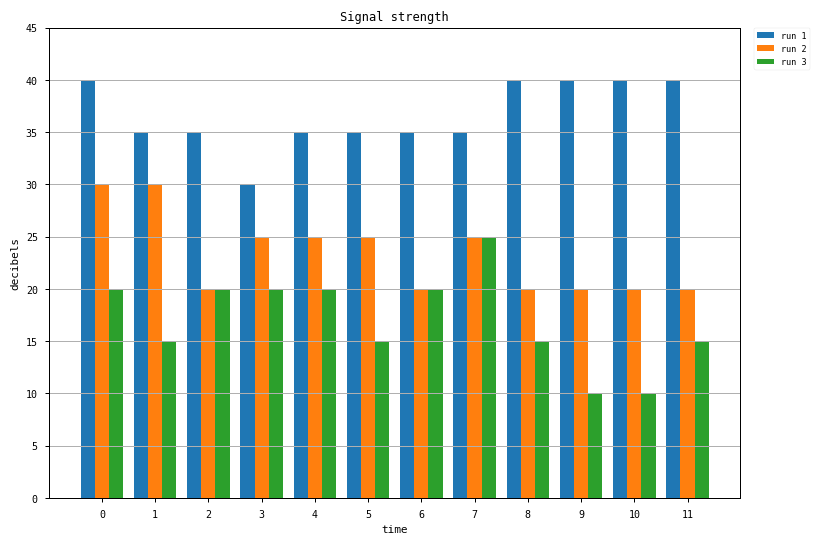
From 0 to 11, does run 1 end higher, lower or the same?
the same
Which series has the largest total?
run 1
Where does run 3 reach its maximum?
7
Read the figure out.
Title: Signal strength
x-axis: time, ticks 0 1 2 3 4 5 6 7 8 9 10 11
y-axis: decibels, ticks 0 5 10 15 20 25 30 35 40 45
Legend: run 1, run 2, run 3
Values:
run 1: 40 35 35 30 35 35 35 35 40 40 40 40
run 2: 30 30 20 25 25 25 20 25 20 20 20 20
run 3: 20 15 20 20 20 15 20 25 15 10 10 15
